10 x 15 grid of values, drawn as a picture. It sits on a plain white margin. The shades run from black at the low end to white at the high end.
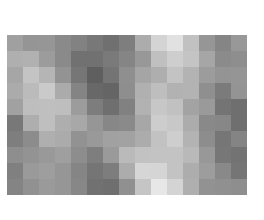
Stripes running up and down repeat 2 times from left to right. No overall slope runs across the table. The bottom left is the smoothest part. On average the colour sits 60% of the way up the scale.
